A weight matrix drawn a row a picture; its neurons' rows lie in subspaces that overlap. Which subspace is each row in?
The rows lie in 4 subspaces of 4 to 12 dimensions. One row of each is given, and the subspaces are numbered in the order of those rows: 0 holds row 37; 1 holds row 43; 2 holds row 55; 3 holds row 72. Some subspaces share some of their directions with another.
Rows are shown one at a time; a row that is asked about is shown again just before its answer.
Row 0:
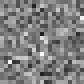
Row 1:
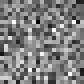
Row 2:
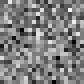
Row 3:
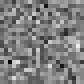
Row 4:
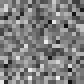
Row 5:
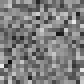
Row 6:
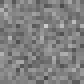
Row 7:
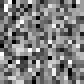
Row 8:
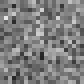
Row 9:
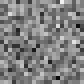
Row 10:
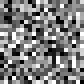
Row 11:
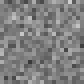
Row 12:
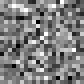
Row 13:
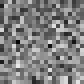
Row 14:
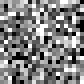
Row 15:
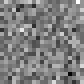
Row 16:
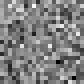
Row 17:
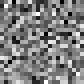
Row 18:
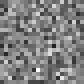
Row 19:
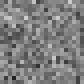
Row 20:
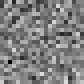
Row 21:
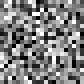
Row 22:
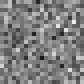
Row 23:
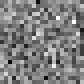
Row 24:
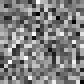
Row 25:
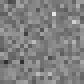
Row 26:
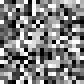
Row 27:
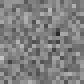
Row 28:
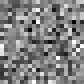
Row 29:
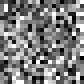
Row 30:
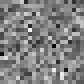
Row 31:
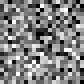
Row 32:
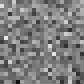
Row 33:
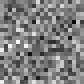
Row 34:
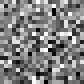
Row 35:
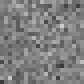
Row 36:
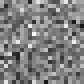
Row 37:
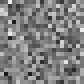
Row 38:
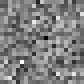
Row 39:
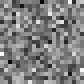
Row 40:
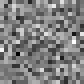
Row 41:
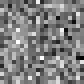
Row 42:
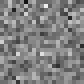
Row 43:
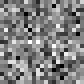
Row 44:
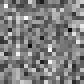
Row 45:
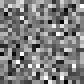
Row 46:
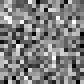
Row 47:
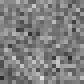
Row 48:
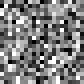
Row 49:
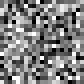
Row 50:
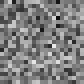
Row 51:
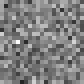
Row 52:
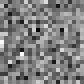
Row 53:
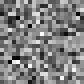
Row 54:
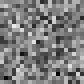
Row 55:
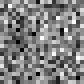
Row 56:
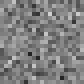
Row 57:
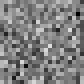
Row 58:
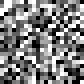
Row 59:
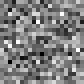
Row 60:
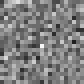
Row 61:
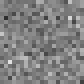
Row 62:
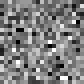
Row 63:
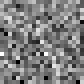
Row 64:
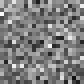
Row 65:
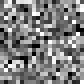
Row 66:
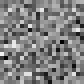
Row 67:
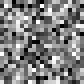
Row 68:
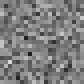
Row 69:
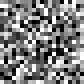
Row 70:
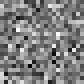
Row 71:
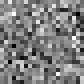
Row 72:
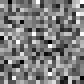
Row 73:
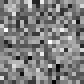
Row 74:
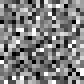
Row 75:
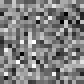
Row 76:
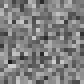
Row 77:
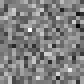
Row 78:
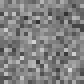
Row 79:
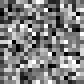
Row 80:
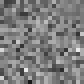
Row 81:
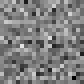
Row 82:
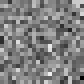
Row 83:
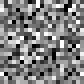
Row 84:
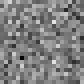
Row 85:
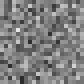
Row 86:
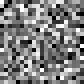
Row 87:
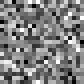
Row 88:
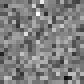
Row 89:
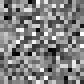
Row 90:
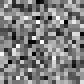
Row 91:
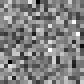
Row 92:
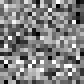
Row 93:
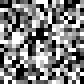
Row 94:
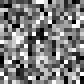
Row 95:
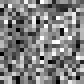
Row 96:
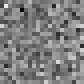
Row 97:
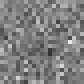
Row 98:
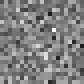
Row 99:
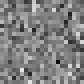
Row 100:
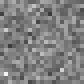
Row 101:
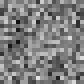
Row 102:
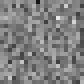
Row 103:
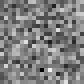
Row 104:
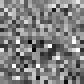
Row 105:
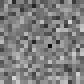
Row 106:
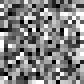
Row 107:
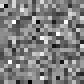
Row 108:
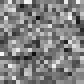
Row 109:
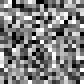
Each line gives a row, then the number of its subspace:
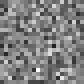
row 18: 2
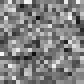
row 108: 1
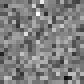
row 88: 2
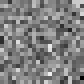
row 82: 3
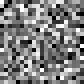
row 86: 1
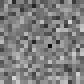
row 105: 3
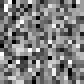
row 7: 1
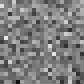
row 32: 3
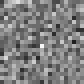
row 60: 1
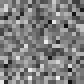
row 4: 0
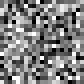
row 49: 2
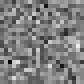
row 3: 1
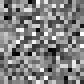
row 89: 0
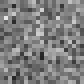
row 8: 0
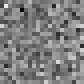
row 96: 1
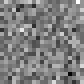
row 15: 1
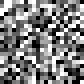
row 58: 1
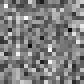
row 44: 3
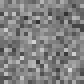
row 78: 2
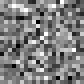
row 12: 0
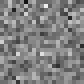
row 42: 1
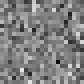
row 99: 1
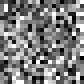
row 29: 3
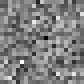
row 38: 2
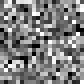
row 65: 1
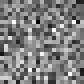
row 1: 0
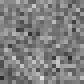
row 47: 0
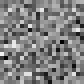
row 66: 1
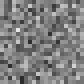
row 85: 1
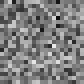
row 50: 1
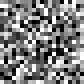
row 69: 2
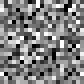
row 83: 0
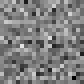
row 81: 1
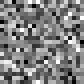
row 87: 1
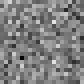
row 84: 0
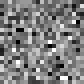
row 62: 3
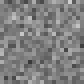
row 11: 1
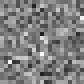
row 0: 3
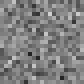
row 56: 1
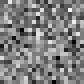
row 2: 0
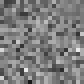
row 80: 1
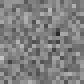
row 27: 1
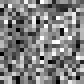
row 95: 2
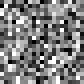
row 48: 2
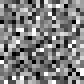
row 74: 0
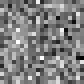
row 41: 2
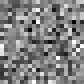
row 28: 0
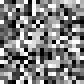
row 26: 1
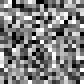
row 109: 2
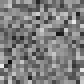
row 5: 2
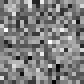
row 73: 1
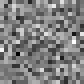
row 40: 0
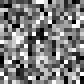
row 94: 2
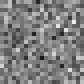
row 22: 2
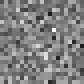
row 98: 0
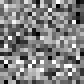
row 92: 0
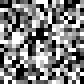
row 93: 2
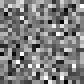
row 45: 1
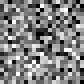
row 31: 0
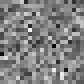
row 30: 1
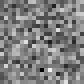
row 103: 0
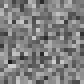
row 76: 2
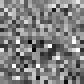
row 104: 1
